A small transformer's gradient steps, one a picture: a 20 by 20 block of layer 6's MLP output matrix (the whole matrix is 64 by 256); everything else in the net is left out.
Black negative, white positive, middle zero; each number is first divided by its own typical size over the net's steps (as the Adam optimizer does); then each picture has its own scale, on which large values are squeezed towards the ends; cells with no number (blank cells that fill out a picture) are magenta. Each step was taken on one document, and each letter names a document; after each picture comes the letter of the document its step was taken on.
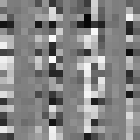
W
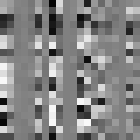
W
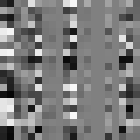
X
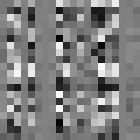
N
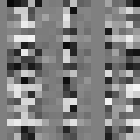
X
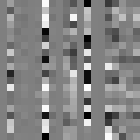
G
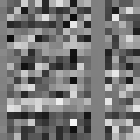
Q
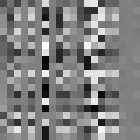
N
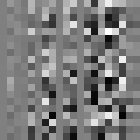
G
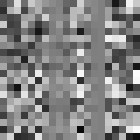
Q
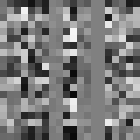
X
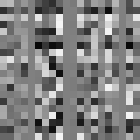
W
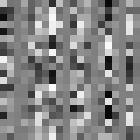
W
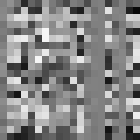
Q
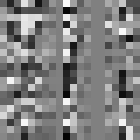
X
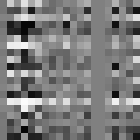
Q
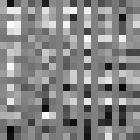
G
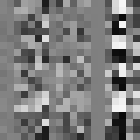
Q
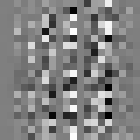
G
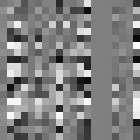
Q
